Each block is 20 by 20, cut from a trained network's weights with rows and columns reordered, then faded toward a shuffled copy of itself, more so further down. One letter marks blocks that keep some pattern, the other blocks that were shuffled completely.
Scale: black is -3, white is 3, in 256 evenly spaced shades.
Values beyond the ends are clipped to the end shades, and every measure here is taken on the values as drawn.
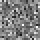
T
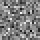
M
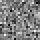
T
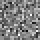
T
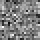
M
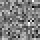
M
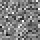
M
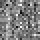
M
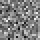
T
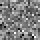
T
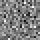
M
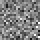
T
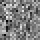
M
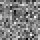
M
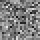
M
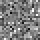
T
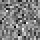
M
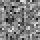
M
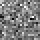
T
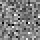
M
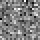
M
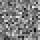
T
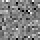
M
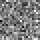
T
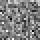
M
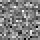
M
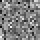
T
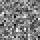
T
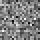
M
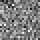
T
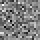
T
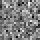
T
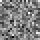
T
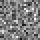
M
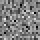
T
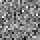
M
